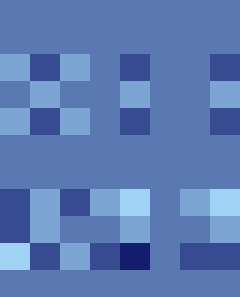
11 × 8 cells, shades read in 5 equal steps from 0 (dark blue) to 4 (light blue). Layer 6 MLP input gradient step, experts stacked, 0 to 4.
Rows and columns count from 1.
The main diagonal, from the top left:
2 2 3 2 1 2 2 4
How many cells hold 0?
1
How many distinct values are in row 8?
4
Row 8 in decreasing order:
4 4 3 3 3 2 1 1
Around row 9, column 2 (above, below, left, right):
3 1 1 2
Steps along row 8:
up down up up down up up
